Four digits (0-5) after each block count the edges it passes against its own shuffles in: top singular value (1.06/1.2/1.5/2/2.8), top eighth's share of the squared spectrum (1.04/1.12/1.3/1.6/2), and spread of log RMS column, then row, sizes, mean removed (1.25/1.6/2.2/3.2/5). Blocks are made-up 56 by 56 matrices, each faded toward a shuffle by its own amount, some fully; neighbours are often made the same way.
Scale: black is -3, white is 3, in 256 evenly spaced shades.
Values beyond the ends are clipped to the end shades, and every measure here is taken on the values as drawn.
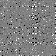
3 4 2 2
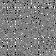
4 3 1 2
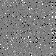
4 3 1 1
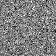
0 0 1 0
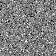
0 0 0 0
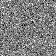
0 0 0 0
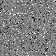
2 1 0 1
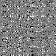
3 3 2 2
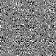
3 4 2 2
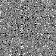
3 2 1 1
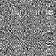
4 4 2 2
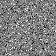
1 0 0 0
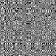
4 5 3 3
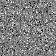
2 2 0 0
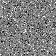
0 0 0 0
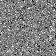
2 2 0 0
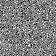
0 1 0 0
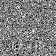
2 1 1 0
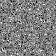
2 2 0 1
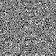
3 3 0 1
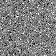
1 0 0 0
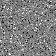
0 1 0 0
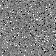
0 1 0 0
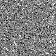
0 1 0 0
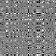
4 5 3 3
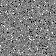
1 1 0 0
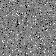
2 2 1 0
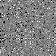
3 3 1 2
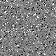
2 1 0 0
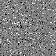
2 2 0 1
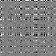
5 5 3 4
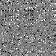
3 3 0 2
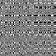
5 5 3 4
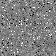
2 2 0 1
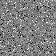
0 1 0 0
